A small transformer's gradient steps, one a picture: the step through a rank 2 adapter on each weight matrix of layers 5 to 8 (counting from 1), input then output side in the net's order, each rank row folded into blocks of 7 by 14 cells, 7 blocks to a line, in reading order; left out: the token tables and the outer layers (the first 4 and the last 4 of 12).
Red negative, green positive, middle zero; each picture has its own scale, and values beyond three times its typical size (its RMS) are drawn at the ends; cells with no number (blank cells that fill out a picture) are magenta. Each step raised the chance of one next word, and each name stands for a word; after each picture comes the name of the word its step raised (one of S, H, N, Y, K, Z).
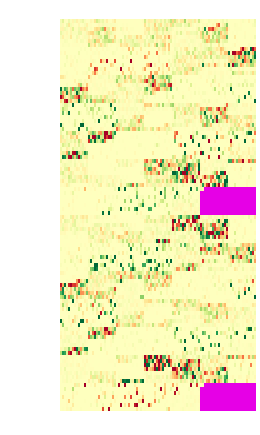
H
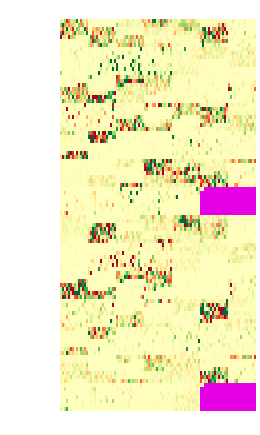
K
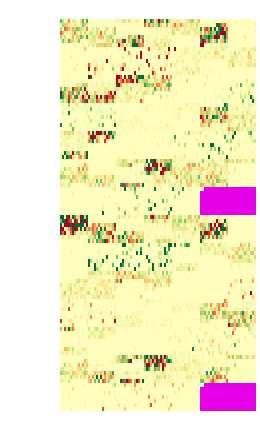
H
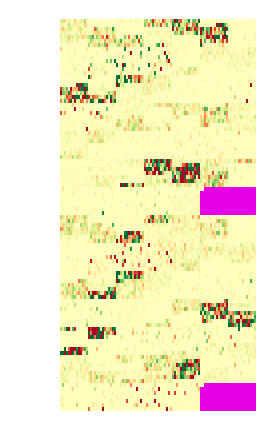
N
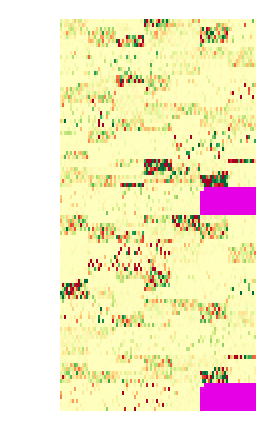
K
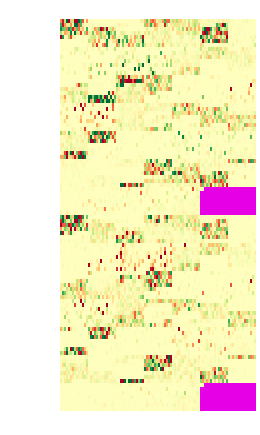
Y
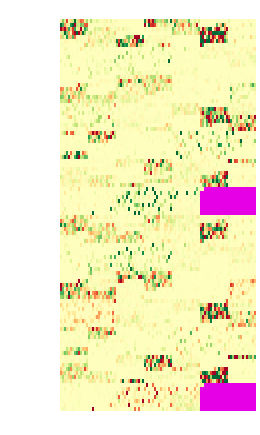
H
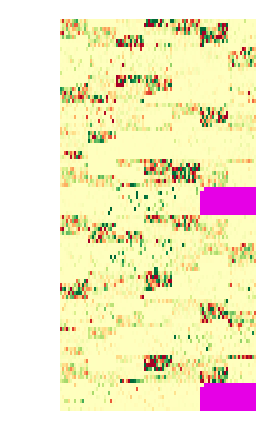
H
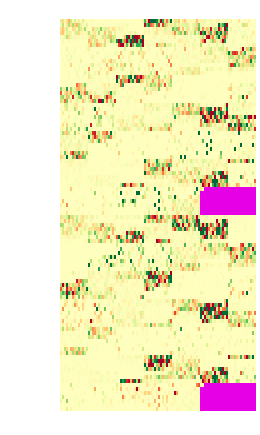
H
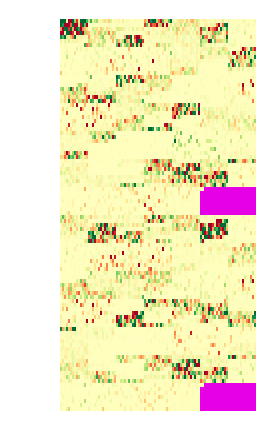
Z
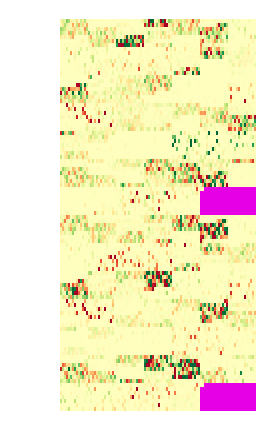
Z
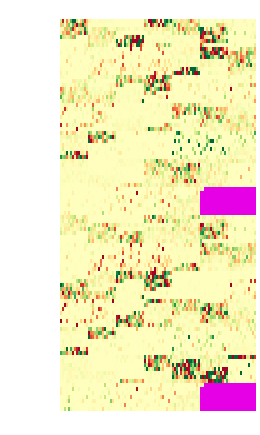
Z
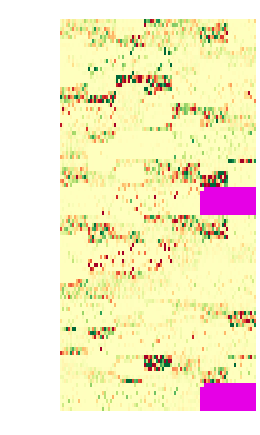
Y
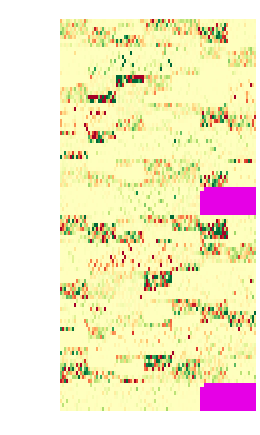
Y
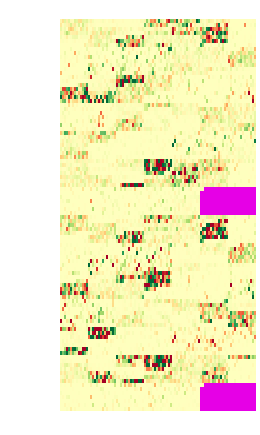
Y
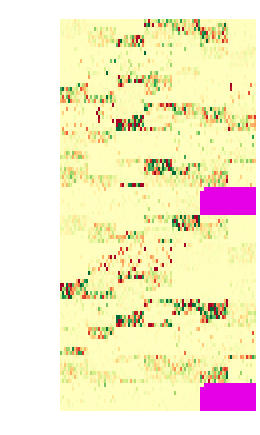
K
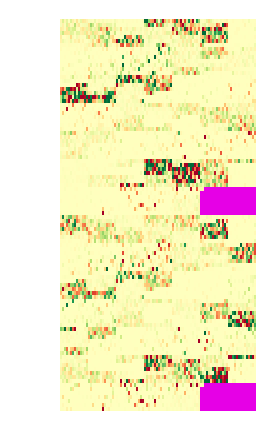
N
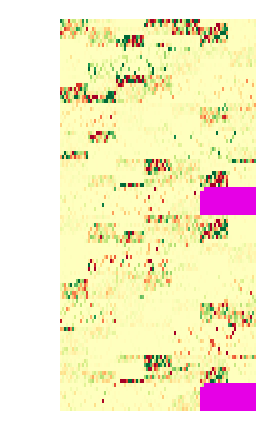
Y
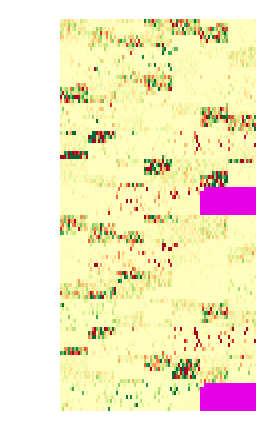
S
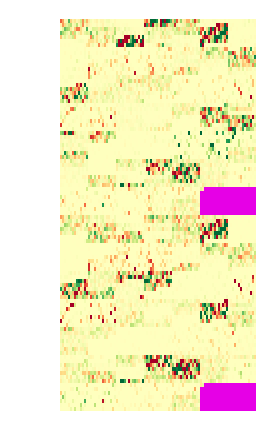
Z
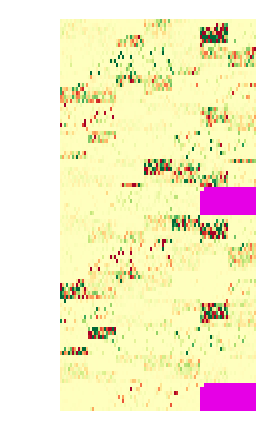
K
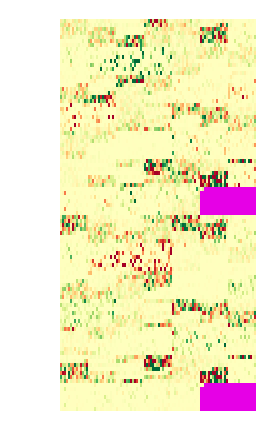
Y
